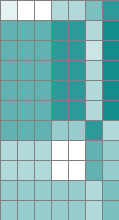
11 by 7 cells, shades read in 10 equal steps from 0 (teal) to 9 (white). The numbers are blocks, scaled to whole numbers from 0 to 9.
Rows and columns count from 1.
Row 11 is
5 5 5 5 5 6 4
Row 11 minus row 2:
2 2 2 4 4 0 4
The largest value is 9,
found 6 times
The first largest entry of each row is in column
2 6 6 6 6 6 7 4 4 6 6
